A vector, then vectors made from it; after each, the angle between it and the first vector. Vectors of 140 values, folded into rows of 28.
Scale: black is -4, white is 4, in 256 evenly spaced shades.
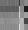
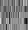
partly aligned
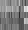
nearly opposite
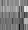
nearly opposite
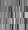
partly aligned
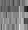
nearly parallel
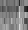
nearly parallel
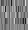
orthogonal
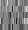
partly opposed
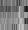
nearly parallel
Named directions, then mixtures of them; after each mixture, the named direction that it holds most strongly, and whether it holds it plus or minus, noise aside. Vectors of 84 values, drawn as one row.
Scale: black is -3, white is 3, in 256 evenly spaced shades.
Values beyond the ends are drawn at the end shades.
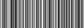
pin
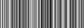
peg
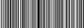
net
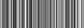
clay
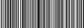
net, plus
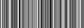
peg, plus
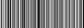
net, plus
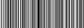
net, plus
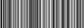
peg, minus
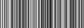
peg, plus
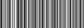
pin, minus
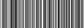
pin, plus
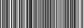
clay, plus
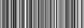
clay, plus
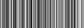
clay, plus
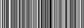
peg, plus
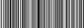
net, plus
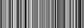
clay, minus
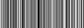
net, plus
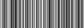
pin, plus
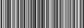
pin, minus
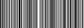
net, minus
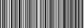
net, minus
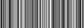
peg, minus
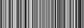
clay, minus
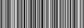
pin, minus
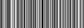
pin, minus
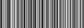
pin, minus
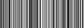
peg, minus
